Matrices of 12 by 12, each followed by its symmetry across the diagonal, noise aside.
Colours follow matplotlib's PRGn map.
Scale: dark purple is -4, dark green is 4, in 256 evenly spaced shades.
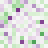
symmetric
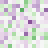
neither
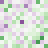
symmetric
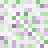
antisymmetric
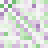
antisymmetric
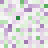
symmetric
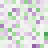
antisymmetric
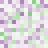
symmetric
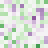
neither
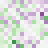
antisymmetric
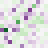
neither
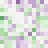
antisymmetric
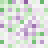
symmetric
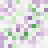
symmetric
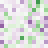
neither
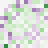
symmetric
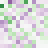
neither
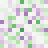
antisymmetric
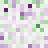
neither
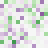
antisymmetric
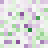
neither
